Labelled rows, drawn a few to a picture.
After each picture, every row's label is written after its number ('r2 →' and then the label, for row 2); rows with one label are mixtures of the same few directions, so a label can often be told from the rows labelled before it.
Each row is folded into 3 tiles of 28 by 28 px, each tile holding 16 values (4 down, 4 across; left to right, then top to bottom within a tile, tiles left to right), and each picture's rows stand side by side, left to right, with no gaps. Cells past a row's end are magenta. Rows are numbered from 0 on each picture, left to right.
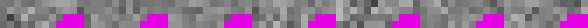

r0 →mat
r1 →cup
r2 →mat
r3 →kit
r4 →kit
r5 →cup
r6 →mat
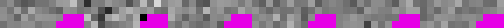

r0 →mat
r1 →mat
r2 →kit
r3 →kit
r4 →cup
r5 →kit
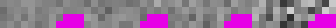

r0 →kit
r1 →mat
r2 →kit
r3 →kit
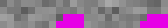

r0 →mat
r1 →mat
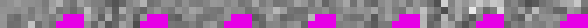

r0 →cup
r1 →kit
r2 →mat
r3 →mat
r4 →kit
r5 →cup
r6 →mat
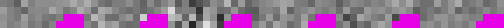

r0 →cup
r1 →mat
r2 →kit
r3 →kit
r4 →mat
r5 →kit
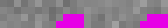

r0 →kit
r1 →cup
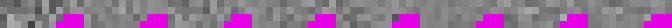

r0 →cup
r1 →cup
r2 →cup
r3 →kit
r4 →mat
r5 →kit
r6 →mat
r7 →mat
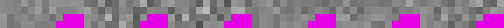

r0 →cup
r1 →kit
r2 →cup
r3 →cup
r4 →mat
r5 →kit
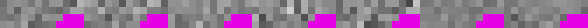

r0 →kit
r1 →kit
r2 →cup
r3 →cup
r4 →kit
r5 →kit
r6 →mat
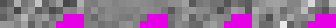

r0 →kit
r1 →mat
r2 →cup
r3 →cup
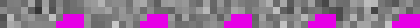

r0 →cup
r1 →cup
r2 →cup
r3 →cup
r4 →kit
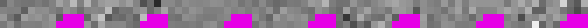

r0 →mat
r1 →mat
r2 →mat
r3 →mat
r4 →mat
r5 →cup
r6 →cup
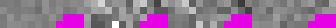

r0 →cup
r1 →cup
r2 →cup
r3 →kit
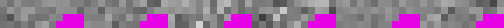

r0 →mat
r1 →kit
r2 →cup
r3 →mat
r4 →kit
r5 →mat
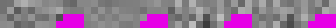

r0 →mat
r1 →mat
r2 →kit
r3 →kit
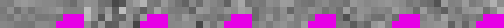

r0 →mat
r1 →kit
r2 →cup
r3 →kit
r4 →mat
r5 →cup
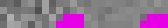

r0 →cup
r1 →mat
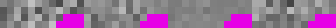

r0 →kit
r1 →cup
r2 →kit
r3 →kit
